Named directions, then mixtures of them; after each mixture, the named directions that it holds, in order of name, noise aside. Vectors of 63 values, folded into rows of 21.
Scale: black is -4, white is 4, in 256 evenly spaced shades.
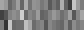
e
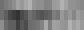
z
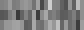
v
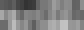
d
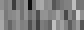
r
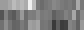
d, r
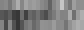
e, z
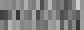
e, v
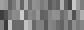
e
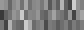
e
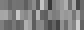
v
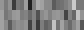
r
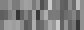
v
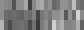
r, z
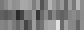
v, z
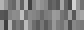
e, r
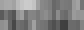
d
